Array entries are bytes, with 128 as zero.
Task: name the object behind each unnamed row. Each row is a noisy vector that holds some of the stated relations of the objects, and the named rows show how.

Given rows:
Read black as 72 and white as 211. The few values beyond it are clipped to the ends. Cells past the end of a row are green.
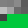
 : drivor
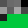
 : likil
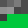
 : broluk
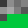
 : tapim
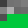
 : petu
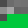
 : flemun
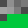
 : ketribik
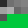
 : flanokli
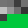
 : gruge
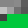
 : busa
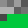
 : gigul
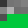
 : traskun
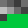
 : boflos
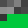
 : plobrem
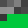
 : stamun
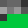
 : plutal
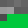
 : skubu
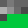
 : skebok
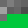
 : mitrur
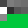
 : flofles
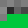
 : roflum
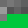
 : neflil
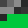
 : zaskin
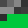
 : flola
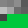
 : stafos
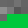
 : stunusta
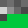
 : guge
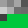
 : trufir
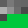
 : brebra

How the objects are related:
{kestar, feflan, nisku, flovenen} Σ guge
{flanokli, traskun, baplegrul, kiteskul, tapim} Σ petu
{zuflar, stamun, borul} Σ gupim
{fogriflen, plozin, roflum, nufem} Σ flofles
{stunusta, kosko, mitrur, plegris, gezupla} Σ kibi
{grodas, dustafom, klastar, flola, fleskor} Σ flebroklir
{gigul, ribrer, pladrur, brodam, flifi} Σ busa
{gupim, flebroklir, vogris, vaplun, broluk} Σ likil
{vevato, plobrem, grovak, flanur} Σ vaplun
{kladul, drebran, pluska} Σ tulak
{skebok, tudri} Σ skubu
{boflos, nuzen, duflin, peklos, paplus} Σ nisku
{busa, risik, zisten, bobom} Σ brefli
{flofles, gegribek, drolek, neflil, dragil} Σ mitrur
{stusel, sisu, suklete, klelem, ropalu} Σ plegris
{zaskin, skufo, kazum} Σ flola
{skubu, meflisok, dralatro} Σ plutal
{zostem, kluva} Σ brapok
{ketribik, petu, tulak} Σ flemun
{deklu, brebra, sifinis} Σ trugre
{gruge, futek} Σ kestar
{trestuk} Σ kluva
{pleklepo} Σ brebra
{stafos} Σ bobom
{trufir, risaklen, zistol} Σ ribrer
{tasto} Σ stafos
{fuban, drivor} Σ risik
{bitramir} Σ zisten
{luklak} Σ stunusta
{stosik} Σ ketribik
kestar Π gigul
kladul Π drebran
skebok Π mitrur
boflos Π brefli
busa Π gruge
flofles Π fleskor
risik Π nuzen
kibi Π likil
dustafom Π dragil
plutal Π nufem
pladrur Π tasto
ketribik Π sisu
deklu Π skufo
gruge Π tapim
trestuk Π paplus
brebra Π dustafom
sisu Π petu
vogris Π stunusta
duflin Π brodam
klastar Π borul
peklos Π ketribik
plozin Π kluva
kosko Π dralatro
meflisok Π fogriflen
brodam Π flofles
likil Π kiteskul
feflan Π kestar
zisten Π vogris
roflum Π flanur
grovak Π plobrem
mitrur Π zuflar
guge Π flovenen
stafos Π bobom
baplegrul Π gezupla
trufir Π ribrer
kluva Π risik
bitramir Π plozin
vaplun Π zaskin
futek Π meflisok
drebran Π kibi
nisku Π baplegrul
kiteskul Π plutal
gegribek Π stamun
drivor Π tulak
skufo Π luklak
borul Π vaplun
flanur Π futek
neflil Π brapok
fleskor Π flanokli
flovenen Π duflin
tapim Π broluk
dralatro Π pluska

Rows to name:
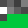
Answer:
duflin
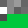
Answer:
brodam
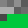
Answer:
fuban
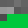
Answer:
brapok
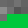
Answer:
luklak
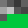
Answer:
nuzen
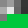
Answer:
risik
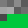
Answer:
bobom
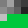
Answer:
plozin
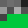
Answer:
kibi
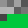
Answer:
ribrer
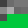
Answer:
tulak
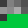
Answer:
drebran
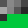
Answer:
borul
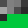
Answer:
klastar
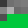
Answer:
pluska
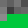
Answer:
nufem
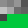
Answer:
pladrur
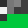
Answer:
fleskor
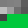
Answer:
zisten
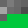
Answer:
kosko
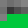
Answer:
fogriflen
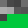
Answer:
paplus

